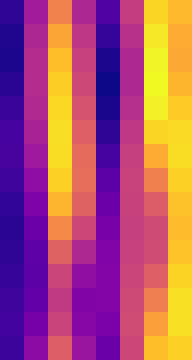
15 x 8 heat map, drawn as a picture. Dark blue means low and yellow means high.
Calmest part: bottom middle. Grain: streaks running down. Ninth with the highest average: top right. Stripes: upright, repeating 2 times.
